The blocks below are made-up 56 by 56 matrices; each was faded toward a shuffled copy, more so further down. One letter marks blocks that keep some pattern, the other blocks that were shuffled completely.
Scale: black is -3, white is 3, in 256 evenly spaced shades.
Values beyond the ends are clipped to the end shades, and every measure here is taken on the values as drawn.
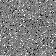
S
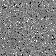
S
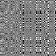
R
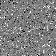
S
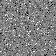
S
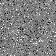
S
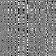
R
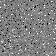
S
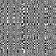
R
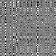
R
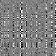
R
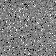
S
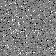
S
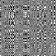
R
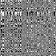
R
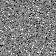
S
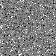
S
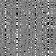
R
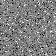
S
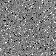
S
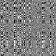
R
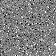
S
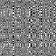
R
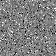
S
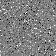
S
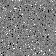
S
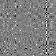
R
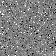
S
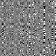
R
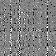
R
